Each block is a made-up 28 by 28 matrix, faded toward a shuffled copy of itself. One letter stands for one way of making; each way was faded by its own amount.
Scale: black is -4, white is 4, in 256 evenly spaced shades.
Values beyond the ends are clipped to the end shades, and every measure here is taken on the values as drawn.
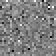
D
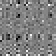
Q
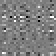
Q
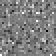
D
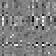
Q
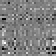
Q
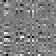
Q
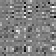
Q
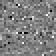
D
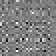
Q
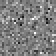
D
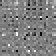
Q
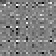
Q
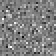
D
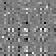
Q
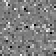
D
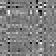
Q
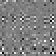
Q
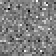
D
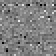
D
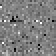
D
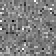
D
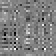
Q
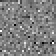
D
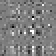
Q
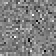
D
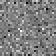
D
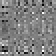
Q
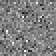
D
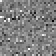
D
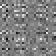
Q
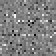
D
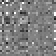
Q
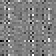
Q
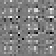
Q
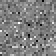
D
